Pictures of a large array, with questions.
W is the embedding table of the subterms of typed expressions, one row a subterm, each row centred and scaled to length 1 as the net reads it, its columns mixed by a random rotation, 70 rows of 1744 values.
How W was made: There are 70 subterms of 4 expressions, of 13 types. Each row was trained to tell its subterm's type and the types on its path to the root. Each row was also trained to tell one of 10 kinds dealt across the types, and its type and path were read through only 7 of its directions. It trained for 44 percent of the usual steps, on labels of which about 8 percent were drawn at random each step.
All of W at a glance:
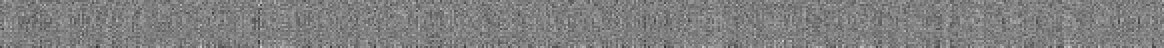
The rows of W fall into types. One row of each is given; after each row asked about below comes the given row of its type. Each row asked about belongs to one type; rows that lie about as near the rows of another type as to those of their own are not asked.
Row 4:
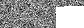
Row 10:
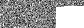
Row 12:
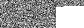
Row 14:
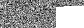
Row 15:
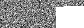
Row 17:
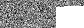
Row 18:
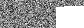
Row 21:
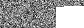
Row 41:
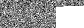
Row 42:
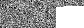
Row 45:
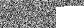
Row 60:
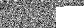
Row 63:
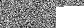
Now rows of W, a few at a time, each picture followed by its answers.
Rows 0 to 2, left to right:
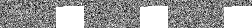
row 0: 41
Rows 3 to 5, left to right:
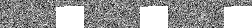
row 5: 4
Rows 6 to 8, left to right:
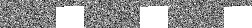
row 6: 18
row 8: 14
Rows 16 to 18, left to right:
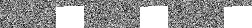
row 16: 15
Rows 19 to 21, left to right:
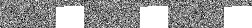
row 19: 21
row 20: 42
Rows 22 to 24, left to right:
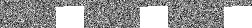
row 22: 41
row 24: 15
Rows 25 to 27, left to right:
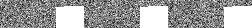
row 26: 15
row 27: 60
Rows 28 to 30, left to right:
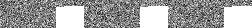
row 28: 17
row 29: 21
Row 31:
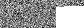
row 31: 17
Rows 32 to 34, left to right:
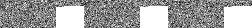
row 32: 17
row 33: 17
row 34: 60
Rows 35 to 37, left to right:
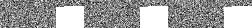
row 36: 60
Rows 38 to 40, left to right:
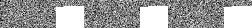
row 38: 15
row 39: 45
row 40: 14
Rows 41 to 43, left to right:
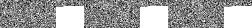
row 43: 10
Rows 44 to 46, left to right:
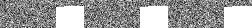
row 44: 17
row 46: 45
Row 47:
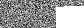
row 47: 41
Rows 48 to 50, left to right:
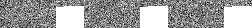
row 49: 14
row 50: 21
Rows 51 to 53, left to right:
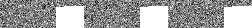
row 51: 21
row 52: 45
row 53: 18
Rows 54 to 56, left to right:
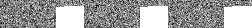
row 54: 42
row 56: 41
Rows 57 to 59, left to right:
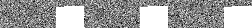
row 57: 63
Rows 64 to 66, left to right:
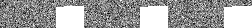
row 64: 42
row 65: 21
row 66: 10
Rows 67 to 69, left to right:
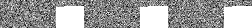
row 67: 4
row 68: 15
